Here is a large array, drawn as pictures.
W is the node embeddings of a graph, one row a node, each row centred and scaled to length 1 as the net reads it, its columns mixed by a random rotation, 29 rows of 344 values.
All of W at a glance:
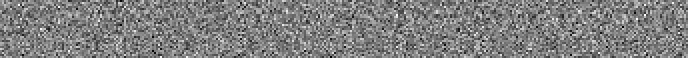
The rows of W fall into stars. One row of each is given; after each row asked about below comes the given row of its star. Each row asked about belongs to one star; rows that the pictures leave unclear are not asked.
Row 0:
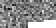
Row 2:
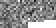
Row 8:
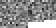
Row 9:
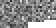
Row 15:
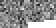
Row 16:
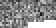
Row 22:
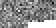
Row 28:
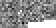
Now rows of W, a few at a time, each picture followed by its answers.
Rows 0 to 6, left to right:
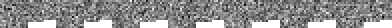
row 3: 9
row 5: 16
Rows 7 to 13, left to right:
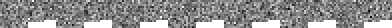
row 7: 8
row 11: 9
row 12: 0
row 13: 2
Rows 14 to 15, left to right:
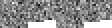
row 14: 9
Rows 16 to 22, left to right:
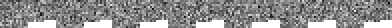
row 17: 15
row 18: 22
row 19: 28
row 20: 16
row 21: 2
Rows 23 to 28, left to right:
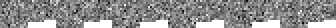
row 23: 8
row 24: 22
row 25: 16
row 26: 8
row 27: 15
